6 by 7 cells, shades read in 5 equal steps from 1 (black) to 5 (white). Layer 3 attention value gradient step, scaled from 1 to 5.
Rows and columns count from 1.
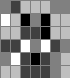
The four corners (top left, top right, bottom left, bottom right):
3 3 4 4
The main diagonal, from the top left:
3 4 2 3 2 3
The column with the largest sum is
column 7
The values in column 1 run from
2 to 5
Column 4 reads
4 3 2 3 1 2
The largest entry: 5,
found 4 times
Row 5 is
3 5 2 1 2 3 4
